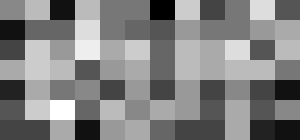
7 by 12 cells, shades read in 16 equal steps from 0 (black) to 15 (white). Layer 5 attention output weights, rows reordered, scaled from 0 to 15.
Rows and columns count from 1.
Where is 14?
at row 3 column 4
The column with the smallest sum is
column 1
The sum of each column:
34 67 59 58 57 62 37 65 44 66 49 43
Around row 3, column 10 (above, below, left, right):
7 11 10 5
